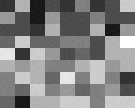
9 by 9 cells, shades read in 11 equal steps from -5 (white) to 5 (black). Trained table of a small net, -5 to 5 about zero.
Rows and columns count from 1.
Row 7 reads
0 -3 -2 1 -4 0 -3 0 3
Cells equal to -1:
8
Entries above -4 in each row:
9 9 9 8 8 9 8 9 9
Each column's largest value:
3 4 4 2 3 2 3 4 3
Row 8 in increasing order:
-3 -1 -1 0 0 0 1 1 2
